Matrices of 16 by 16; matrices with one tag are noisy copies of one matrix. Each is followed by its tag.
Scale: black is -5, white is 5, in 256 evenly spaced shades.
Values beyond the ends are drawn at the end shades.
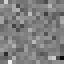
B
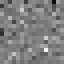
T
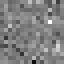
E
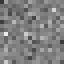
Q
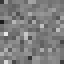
Q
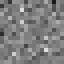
T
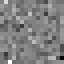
B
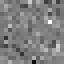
E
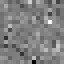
E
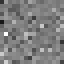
Q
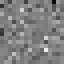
T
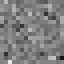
B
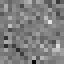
E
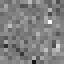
E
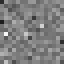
Q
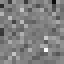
T
